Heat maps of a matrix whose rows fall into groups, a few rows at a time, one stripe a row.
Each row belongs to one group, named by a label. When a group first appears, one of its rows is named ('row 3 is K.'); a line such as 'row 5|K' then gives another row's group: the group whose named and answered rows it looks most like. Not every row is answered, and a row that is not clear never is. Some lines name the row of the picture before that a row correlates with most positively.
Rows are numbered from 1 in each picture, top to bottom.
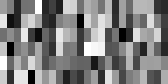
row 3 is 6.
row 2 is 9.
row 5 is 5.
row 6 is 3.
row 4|9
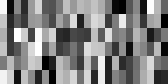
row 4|9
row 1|9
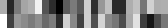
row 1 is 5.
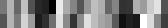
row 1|6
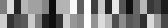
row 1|6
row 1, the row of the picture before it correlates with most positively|1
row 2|9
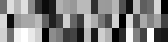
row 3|5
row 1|6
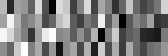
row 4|5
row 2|6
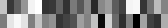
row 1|5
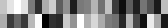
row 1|3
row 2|9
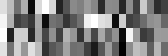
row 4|5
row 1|3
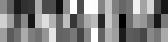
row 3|3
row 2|3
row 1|9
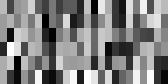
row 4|6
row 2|5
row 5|6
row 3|5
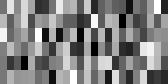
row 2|3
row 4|6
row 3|5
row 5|9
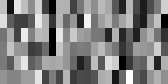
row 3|6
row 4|6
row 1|5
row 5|3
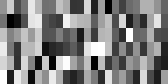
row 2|9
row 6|3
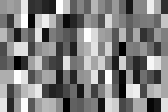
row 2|3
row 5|9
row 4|3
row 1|6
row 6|3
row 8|3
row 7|5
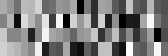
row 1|5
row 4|5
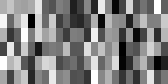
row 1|5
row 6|3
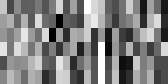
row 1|9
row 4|5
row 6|6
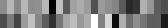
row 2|9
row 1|6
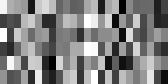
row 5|6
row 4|9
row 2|9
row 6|9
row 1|3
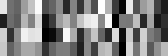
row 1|5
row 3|5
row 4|5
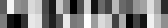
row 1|6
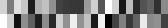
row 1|3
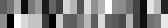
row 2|5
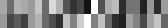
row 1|3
